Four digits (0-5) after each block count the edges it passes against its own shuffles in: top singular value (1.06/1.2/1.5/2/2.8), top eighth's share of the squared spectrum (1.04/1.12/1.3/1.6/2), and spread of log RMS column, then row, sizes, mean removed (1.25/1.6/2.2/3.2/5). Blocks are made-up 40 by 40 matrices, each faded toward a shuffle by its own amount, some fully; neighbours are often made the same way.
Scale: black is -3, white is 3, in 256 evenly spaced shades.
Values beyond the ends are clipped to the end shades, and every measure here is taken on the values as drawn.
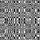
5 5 3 3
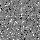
0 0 0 0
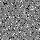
1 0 0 0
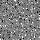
1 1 0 0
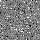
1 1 0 0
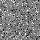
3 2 0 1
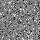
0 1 0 0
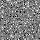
2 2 0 0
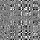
4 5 3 3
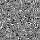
3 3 1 2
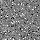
1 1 0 0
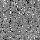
3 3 1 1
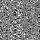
3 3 1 0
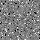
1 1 0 0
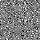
3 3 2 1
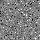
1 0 0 0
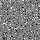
1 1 0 0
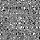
3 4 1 2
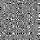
4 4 2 2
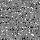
2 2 0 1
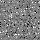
0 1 0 1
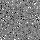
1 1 0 0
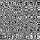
4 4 2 3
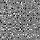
3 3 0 2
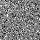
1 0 0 0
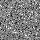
0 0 0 0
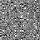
3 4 2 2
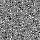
0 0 0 0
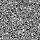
0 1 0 0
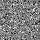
0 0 0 0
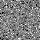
0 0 0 0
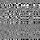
4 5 2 4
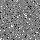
1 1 0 0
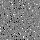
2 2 1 0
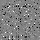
2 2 1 1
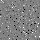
1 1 0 0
